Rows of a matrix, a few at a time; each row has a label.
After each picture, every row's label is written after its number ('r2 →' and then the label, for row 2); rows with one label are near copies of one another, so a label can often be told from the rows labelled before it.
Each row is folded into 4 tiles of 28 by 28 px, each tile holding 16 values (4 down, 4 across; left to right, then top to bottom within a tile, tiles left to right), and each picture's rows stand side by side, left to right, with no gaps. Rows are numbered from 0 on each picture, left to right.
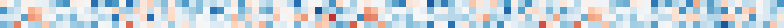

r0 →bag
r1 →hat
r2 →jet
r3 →bag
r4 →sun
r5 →bag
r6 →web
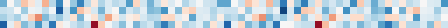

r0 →sun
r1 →web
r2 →sun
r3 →web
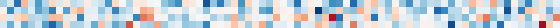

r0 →web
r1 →bag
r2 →jet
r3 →hat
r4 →sun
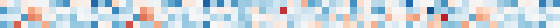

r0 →bag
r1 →bag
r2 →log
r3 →jet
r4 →bag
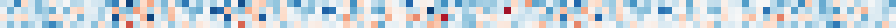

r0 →web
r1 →hat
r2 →hat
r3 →jet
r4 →log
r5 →hat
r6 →jet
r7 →web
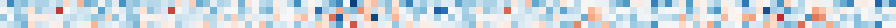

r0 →log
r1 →log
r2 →jet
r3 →hat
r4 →log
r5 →bag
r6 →jet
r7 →bag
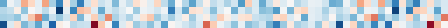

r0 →sun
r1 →sun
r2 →web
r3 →sun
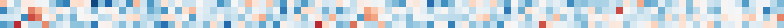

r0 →bag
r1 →web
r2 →sun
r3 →bag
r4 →sun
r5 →log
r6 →jet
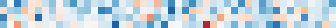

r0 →hat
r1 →sun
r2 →web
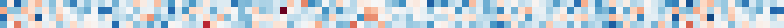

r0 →hat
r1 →sun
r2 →log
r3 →bag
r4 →web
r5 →web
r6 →hat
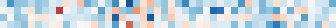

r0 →log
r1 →hat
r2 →web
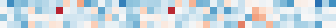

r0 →log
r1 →log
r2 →bag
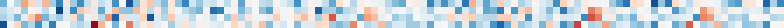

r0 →sun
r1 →hat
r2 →jet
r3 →bag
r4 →web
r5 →bag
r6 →bag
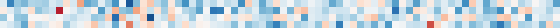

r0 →log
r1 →hat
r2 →web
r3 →sun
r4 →web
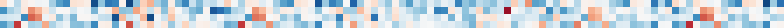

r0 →bag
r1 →hat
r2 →bag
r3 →hat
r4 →log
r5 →bag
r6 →bag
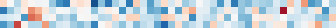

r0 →bag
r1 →web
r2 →log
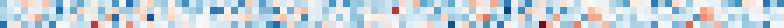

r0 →sun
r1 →hat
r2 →web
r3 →log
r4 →sun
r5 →bag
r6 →bag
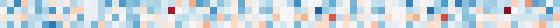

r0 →web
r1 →log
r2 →jet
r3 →jet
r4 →log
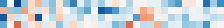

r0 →hat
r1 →bag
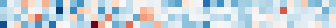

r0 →sun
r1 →bag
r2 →log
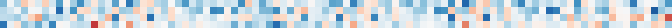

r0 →sun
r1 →hat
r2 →web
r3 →hat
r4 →hat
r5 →jet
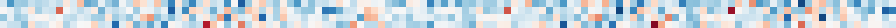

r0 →log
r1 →sun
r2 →hat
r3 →bag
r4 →log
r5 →sun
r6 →log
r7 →hat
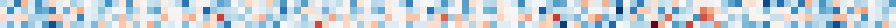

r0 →web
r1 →jet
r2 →sun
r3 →jet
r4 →jet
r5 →sun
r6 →bag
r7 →web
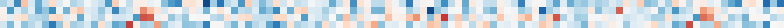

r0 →web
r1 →bag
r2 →web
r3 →jet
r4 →jet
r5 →log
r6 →bag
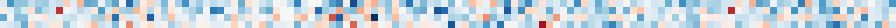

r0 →log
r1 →hat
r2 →jet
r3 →hat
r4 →sun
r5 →web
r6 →log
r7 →web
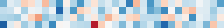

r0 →sun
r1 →web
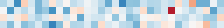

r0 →web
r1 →log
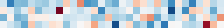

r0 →log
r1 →sun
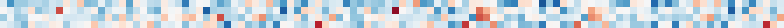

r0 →log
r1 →jet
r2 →sun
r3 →log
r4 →bag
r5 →bag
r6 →sun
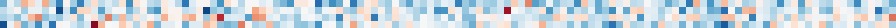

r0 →sun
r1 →jet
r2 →bag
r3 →hat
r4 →log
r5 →web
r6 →web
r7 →jet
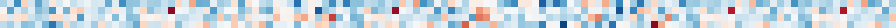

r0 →web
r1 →log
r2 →jet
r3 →log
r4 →bag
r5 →sun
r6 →log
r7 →log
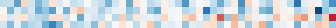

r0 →web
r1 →jet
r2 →jet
